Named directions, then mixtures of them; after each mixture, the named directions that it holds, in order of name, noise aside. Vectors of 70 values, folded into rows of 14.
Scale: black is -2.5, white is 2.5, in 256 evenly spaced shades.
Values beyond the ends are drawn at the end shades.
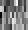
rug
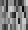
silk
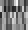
rug, silk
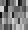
rug, silk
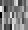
rug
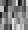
rug, silk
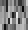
silk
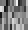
rug, silk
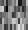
rug, silk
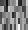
rug, silk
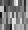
rug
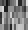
rug, silk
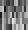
rug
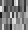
rug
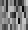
silk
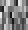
rug, silk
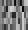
silk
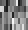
rug, silk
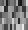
rug, silk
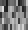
rug, silk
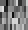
rug, silk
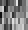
rug, silk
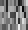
silk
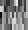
rug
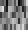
rug, silk
